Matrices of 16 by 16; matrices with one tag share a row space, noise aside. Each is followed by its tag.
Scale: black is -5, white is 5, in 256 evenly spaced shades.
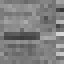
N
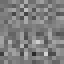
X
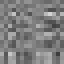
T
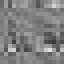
T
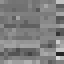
N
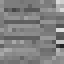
N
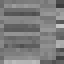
N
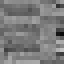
N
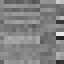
N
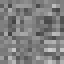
T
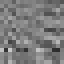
T
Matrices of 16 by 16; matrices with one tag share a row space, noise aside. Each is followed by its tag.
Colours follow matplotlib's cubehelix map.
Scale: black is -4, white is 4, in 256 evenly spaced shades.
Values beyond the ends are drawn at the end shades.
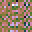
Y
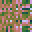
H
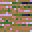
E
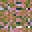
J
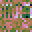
H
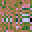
H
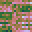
E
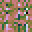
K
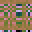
J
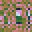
J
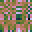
J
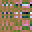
H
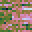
E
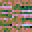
E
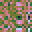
J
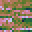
E
